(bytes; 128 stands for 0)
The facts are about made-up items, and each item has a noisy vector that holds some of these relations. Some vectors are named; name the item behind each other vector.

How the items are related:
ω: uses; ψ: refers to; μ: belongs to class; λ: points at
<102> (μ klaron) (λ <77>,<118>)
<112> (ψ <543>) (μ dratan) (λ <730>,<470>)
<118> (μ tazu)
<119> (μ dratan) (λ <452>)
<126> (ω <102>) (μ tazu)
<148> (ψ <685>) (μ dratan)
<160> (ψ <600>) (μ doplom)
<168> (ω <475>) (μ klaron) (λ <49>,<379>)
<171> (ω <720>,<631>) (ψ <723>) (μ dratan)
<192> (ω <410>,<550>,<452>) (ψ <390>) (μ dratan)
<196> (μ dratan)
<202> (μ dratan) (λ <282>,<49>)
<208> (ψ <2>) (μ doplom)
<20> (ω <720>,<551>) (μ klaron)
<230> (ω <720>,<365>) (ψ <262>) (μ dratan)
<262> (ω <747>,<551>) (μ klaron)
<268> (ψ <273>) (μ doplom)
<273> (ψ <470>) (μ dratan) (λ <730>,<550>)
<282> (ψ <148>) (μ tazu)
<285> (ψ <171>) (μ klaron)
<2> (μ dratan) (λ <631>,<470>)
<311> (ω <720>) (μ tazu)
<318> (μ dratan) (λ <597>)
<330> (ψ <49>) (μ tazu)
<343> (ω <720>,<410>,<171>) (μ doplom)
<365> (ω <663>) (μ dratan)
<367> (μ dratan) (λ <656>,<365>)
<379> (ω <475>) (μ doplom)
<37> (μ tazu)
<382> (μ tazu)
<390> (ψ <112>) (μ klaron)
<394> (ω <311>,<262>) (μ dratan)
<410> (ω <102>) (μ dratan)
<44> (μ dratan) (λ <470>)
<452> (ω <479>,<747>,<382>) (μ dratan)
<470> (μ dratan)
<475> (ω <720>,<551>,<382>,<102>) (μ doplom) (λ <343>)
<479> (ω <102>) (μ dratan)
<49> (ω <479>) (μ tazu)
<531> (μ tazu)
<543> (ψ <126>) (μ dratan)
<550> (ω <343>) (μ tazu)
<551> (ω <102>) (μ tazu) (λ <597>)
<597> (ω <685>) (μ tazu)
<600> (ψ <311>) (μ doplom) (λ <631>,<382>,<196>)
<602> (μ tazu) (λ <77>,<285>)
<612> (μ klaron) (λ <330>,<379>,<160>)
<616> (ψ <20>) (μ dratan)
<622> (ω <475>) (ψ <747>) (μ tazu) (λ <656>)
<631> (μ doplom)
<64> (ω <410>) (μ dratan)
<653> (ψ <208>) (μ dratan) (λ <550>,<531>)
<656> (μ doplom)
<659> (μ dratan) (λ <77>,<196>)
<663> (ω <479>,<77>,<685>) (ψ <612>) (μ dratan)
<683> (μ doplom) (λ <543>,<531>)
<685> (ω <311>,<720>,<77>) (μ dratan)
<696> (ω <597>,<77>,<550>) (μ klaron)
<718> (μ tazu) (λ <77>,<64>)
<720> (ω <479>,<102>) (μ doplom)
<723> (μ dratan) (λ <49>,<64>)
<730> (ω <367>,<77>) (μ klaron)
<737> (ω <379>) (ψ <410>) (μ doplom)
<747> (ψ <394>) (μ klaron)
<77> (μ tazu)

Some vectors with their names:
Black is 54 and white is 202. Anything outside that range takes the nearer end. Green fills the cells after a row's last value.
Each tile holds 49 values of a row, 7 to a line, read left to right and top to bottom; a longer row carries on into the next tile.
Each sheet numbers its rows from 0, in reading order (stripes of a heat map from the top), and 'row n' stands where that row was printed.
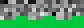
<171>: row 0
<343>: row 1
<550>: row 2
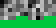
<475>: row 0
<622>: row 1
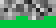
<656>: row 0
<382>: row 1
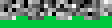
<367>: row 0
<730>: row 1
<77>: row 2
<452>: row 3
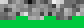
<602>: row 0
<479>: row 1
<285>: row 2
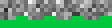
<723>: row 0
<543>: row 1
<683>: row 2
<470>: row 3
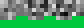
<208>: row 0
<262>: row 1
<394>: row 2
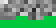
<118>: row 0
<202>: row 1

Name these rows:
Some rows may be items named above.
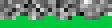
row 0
<685>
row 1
<382>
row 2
<379>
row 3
<531>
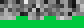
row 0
<720>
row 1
<311>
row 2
<747>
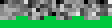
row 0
<410>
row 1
<379>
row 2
<192>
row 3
<102>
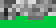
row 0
<119>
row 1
<118>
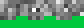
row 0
<390>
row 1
<49>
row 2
<543>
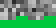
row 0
<550>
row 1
<600>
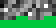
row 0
<168>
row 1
<597>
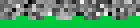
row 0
<663>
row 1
<192>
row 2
<720>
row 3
<696>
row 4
<318>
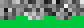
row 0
<318>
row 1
<631>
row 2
<551>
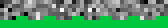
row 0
<737>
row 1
<160>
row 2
<20>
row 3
<126>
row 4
<600>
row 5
<171>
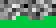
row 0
<365>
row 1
<230>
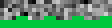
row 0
<379>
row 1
<171>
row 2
<612>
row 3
<64>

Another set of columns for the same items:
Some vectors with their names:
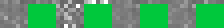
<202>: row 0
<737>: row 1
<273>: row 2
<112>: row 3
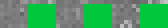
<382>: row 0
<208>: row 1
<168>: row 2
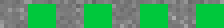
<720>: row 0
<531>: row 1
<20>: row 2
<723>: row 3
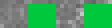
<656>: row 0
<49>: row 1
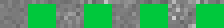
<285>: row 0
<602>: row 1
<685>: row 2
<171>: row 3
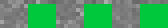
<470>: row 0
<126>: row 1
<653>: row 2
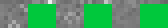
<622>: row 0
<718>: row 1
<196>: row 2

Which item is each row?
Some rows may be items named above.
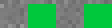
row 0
<747>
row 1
<390>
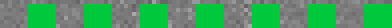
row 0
<285>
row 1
<683>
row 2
<696>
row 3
<720>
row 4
<550>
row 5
<452>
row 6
<479>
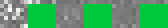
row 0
<631>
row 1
<600>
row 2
<747>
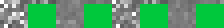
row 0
<367>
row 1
<394>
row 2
<730>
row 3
<612>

